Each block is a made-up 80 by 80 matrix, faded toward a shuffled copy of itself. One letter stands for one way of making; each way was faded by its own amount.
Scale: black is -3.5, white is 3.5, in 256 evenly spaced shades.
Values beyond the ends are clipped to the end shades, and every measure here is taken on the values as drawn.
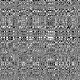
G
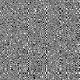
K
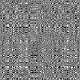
G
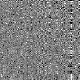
K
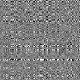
G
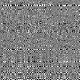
G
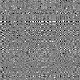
G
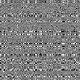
G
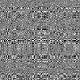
G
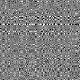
G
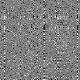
K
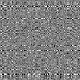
G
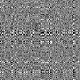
G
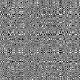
G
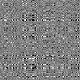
G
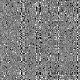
K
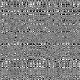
G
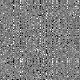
K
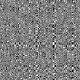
K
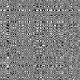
G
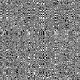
K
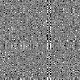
K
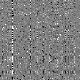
K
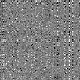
K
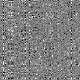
K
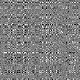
G
